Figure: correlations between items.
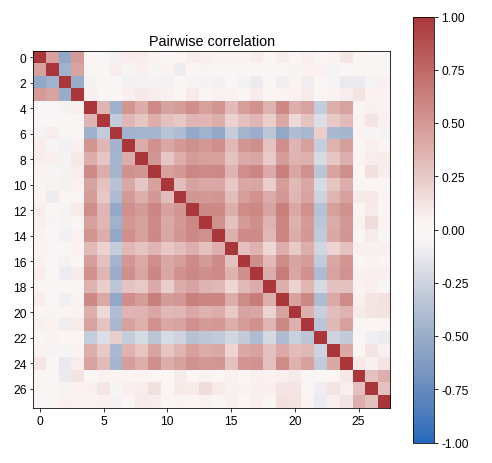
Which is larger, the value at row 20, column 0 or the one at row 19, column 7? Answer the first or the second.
the second
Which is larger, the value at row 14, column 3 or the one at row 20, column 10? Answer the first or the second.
the second
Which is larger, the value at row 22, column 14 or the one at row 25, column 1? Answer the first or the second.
the second
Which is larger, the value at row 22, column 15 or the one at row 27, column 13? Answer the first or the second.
the second
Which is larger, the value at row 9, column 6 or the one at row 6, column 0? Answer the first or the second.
the second
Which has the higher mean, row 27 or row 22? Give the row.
27
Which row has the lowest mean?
6
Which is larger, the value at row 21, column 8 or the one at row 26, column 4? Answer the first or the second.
the first
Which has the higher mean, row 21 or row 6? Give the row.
21
